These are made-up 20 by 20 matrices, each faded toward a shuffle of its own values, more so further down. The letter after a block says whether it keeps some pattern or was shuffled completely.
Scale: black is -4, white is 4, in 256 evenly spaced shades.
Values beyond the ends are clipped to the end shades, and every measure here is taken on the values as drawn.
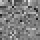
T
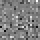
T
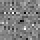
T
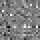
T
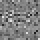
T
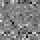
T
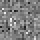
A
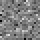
A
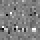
T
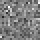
A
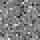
A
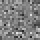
T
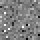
A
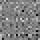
T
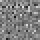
T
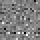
T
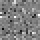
T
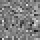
T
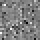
A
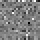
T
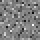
A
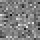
T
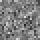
A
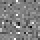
T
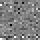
T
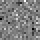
A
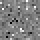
A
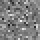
A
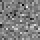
A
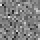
A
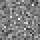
A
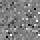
A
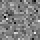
A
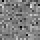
T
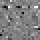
T
